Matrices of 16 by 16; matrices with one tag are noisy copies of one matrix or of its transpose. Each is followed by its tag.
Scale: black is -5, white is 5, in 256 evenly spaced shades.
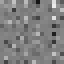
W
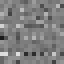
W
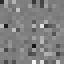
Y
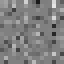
W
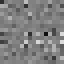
Y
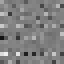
W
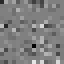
Y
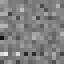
W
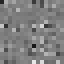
Y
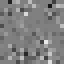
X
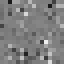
X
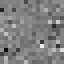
X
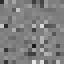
Y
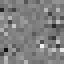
X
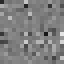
Y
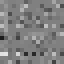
W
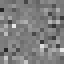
X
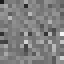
Y
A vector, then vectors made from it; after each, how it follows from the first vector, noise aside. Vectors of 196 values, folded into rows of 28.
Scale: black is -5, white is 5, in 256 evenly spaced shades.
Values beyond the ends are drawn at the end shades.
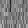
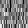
scaled up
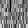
scaled up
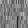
reversed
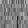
reversed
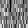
scaled up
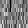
scaled up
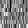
scaled up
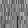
reversed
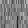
reversed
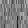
reversed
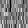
scaled up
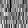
scaled up
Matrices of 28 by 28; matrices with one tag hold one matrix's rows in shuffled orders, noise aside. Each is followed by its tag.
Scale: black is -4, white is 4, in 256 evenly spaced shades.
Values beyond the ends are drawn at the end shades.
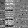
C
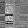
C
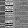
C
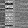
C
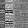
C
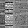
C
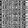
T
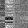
C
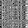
T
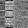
C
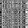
T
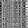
T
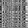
T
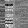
C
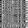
T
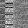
C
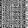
T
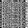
T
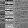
C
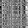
T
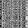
T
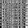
T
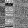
C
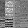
C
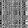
T
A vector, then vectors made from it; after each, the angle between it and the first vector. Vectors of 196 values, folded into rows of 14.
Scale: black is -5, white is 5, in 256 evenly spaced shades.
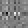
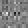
nearly opposite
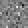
partly aligned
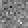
partly opposed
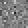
partly opposed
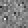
partly opposed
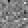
partly aligned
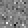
orthogonal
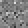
partly opposed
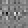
nearly parallel
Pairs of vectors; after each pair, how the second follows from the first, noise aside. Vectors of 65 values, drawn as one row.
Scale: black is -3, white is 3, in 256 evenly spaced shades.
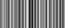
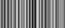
reversed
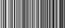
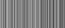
shrunk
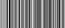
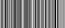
reversed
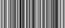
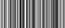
copied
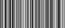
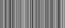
shrunk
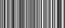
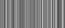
shrunk
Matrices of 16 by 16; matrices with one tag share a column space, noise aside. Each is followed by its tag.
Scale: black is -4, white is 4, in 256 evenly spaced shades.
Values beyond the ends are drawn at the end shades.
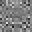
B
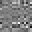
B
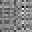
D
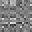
B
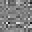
B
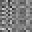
D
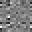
B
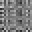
D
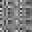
D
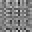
D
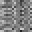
D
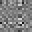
B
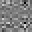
B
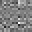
B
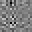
B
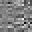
B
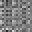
D
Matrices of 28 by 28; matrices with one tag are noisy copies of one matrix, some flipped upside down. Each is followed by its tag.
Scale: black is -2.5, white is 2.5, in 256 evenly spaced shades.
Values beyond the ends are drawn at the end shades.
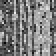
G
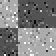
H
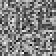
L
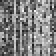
G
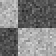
H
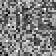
L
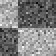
H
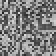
L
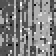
G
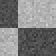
H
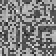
L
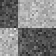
H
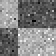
H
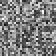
L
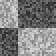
H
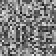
L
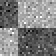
H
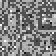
L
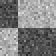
H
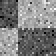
H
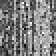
G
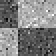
H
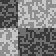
H
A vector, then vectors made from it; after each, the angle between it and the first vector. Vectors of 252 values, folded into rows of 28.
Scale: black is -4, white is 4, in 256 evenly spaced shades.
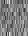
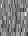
orthogonal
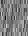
partly aligned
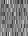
nearly parallel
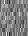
nearly opposite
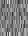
nearly parallel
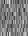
nearly parallel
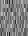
nearly opposite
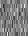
partly aligned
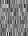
nearly opposite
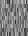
nearly opposite
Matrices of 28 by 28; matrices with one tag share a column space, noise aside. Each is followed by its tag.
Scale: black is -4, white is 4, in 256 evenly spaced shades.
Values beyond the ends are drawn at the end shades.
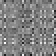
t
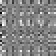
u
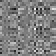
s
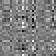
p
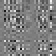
p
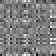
t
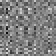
s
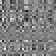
p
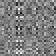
s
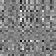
p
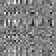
u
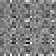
t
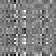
t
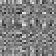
u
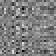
s
